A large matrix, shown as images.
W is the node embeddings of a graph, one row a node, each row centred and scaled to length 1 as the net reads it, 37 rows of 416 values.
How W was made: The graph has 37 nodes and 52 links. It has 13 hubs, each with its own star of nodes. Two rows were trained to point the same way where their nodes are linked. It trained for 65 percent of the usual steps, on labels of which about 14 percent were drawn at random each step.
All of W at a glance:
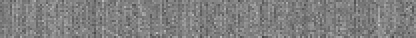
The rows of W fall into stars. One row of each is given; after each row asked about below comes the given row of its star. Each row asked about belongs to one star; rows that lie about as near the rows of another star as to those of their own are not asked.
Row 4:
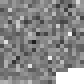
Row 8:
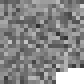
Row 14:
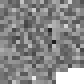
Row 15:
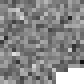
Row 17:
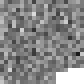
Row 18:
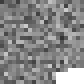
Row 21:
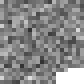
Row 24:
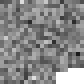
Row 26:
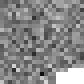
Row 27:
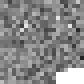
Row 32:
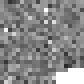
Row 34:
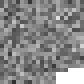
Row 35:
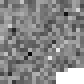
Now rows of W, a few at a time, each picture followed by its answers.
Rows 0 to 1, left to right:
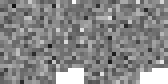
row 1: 17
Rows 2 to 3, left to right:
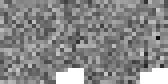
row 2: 4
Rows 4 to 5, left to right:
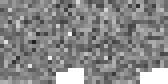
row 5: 35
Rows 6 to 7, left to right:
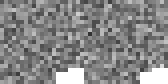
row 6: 15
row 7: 27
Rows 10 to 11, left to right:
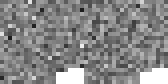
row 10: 15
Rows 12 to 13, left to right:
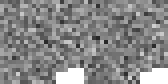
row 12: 14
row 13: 8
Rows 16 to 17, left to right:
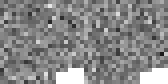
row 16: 18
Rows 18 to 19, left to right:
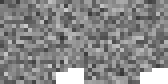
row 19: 4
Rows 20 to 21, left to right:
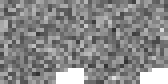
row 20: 17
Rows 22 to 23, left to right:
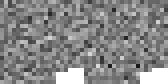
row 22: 34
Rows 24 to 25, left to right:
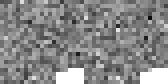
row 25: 21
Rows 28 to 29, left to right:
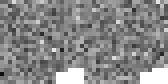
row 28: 27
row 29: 34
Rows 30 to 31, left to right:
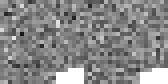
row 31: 32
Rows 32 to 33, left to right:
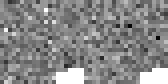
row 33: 24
